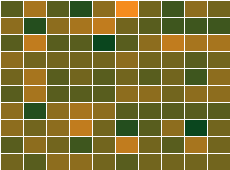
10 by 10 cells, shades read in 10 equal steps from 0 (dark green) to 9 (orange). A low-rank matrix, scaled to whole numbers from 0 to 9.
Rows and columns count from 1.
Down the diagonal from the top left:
3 1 3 4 3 5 3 5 6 4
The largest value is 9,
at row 1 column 6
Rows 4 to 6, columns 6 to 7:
5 4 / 4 3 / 5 5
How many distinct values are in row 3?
5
